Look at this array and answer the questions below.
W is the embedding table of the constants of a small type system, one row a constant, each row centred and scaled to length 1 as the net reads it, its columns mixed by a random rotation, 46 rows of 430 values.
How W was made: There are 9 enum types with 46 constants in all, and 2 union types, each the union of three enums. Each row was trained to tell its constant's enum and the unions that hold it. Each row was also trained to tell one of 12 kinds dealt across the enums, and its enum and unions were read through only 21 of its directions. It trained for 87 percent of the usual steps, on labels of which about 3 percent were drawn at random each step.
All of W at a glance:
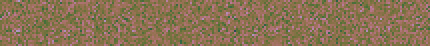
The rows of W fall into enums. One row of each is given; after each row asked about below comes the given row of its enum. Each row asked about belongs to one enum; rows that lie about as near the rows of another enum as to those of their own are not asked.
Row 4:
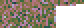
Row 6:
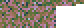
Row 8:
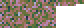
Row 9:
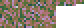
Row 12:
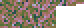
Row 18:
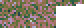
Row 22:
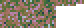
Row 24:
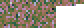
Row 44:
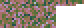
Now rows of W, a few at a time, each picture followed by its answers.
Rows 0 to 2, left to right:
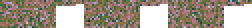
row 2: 44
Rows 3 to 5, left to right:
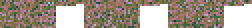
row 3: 18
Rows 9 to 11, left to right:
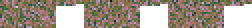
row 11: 6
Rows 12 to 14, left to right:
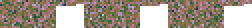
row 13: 8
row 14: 4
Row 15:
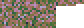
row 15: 8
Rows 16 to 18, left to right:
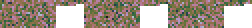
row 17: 44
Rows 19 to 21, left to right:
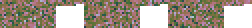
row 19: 4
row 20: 6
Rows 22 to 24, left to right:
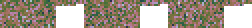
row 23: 8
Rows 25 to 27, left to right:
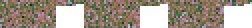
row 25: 44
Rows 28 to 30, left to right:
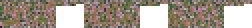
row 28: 6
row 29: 6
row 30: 9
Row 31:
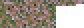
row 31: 9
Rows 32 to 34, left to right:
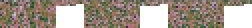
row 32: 44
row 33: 8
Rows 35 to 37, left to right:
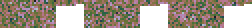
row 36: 4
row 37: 44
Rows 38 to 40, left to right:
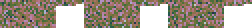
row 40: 8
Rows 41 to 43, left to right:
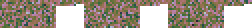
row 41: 4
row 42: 4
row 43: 6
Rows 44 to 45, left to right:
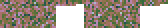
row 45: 24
